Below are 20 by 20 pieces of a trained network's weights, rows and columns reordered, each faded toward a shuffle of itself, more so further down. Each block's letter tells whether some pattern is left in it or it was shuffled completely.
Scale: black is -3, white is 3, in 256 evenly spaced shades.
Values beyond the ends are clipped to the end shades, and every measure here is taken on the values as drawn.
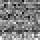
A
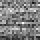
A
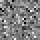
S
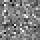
A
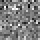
A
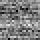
A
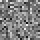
S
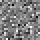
S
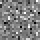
S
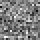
S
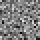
S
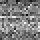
A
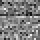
A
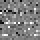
A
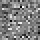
A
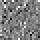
S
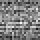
A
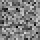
S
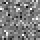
S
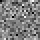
S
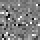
A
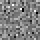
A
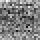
A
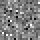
S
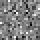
A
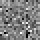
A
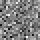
S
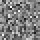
S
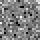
S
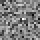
S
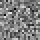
S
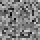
S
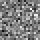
S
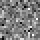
S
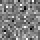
S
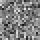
S
